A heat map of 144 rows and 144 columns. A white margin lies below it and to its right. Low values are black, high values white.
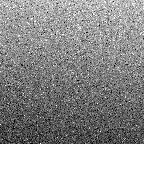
No single row or column stands out from its neighbours. The values follow a bell shape. There are no regular stripes. Values rise toward the top. The texture is fine-grained noise.
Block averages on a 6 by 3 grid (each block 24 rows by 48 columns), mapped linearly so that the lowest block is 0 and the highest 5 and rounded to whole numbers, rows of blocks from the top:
555
444
333
222
111
000
